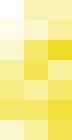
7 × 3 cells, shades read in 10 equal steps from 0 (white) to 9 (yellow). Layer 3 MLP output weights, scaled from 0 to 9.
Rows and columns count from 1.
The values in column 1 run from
0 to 6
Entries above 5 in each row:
0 0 2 1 1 3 1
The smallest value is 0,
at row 1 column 1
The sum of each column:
20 32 41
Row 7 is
2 4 7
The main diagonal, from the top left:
0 2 9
